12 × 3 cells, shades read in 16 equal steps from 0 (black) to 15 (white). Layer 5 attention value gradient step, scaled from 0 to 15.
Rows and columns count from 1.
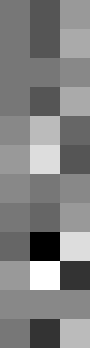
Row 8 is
7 6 9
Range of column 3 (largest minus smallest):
10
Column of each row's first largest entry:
3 3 3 3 2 2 1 3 3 2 1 3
